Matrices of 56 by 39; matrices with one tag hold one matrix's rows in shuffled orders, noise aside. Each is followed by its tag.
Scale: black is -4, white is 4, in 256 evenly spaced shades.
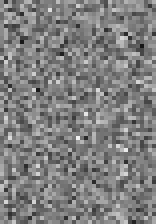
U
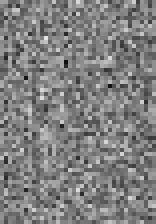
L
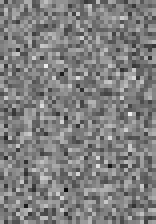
L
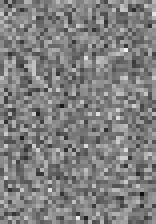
U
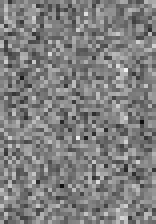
U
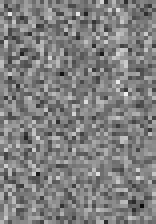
U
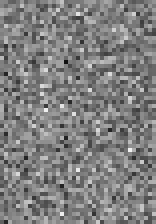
L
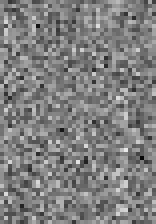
U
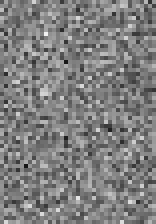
L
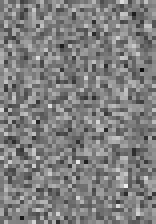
U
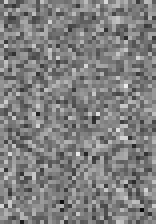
U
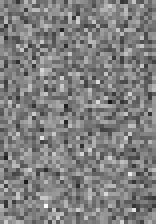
L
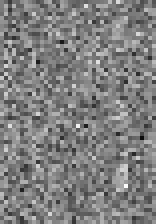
U
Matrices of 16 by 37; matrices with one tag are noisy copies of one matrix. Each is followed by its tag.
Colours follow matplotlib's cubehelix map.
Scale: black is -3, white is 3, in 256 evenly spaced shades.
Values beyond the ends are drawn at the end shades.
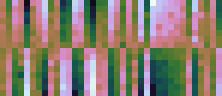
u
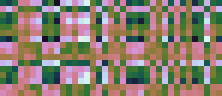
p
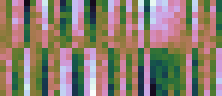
u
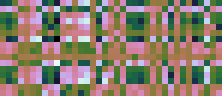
p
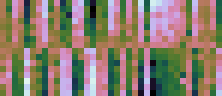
u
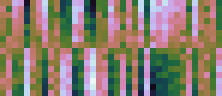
u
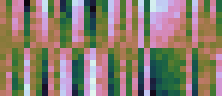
u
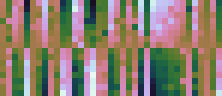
u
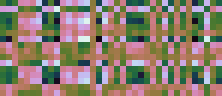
p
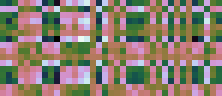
p
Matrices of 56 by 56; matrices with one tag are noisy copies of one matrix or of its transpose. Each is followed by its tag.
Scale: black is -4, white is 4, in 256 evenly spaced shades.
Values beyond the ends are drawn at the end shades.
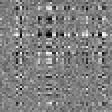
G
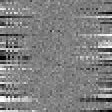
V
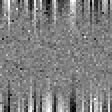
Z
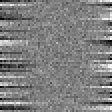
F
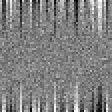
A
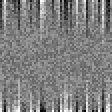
F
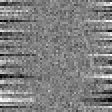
A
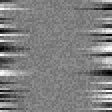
Z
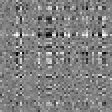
G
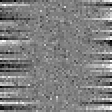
F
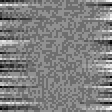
F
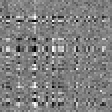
G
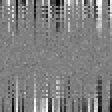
V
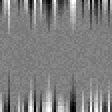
Z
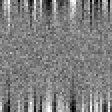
Z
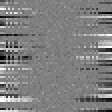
V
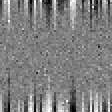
Z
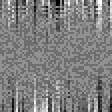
V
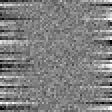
F
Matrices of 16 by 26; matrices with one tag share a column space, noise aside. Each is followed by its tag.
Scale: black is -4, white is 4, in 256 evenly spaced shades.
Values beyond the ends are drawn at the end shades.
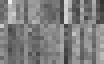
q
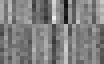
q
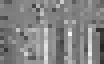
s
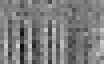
s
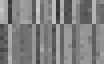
q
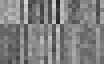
q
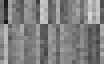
q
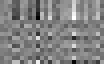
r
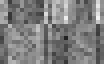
q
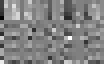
r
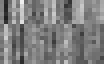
q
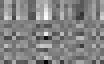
r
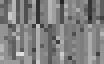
q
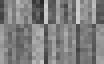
q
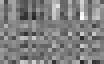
r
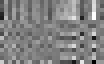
r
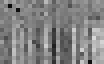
s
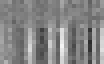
s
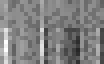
s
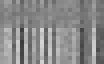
s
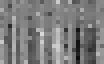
s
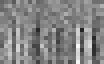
s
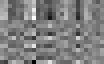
r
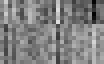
q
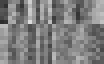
q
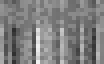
s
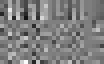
r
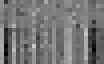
s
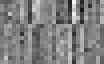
q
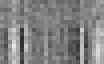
s
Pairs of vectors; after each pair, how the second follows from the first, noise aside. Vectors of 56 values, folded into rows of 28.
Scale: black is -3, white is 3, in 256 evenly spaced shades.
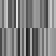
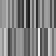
reversed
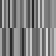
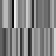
shuffled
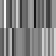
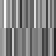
sign-scrambled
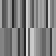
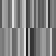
negated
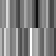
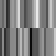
negated
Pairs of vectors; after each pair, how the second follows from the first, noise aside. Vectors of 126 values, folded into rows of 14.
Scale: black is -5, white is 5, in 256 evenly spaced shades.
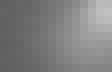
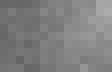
shrunk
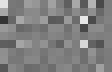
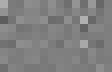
shrunk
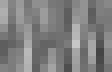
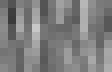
reversed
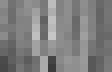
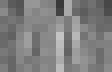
reversed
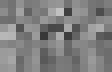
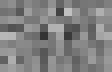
sign-scrambled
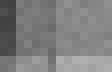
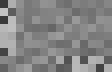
sign-scrambled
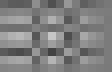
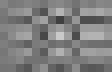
reversed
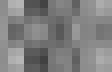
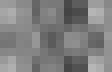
reversed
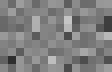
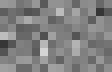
reversed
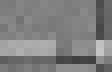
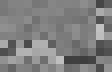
sign-scrambled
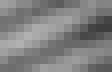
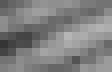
reversed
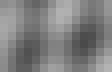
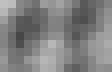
reversed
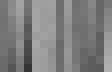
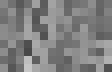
sign-scrambled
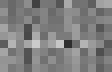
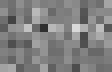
reversed
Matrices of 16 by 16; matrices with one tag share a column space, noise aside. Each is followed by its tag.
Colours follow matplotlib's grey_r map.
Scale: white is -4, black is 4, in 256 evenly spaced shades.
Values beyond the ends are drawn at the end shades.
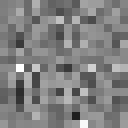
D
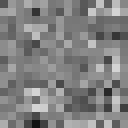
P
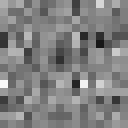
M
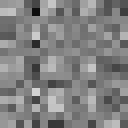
P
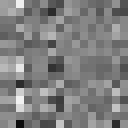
P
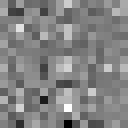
P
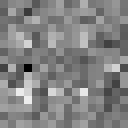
D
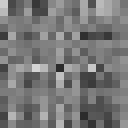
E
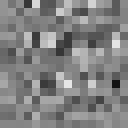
M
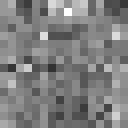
E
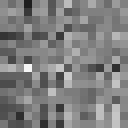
E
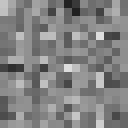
E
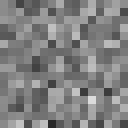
P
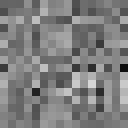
D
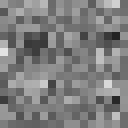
M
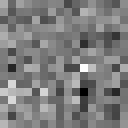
D
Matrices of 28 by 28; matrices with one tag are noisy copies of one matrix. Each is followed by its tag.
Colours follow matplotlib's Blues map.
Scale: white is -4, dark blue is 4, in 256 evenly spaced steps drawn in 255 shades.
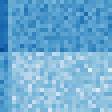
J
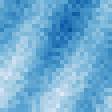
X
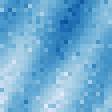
X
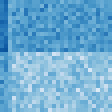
J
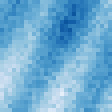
X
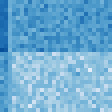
J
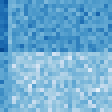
J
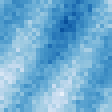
X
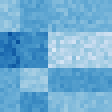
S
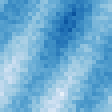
X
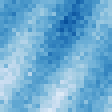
X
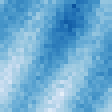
X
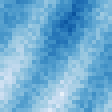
X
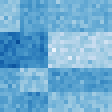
S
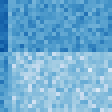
J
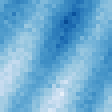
X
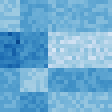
S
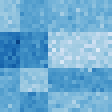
S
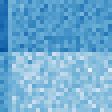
J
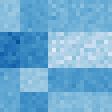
S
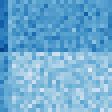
J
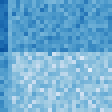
J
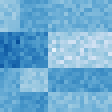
S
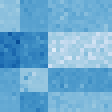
S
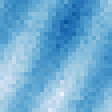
X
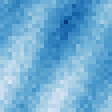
X
